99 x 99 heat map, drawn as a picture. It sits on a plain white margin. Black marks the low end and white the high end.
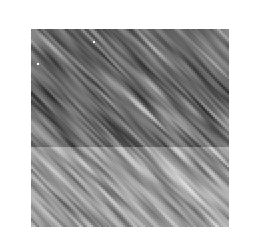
Lone odd cells: 2, each higher than its neighbours. Seam: horizontal, 60% of the way down, the bottom part higher. Grain: diagonal, down to the right.
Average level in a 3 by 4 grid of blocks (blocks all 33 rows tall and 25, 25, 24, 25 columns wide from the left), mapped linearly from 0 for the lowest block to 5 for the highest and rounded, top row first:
0000 | 1121 | 4455
